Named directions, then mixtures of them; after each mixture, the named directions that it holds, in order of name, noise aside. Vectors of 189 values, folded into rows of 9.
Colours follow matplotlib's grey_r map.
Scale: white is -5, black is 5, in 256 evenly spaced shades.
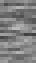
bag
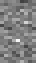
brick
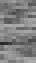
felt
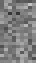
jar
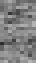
felt, jar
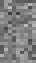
jar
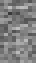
bag, jar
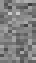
jar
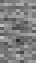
bag, brick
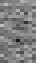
bag, brick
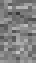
bag, jar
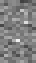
brick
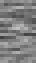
bag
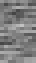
bag, felt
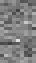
brick, felt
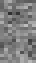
felt, jar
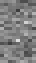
brick, felt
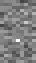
brick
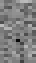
brick, jar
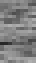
felt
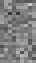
jar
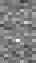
brick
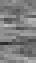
bag, felt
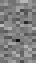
brick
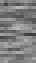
bag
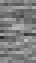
bag
